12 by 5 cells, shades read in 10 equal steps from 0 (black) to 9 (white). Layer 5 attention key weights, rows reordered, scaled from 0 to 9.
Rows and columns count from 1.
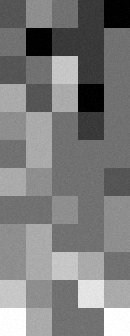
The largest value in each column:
9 6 7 8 9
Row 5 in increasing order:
2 4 4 5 6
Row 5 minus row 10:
0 0 -3 -4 0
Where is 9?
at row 12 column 1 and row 12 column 5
